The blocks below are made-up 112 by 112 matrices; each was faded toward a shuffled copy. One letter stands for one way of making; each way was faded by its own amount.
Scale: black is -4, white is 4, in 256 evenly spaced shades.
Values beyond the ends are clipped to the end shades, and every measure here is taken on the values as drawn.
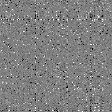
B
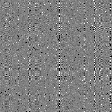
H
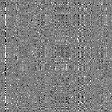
H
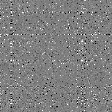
B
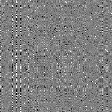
H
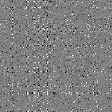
B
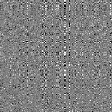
H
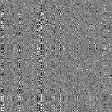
H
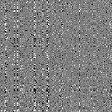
H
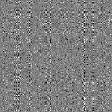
H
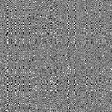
H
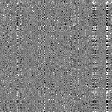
H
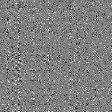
B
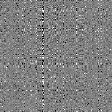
H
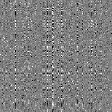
H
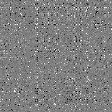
B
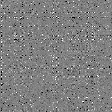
B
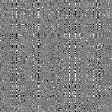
H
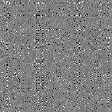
B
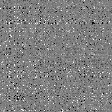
B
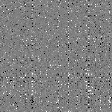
B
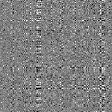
H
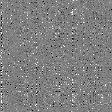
B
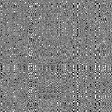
H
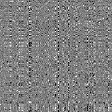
H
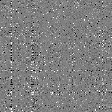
B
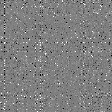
B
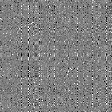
H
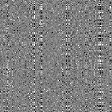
H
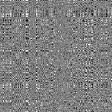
H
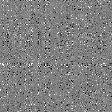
B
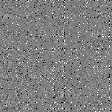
B
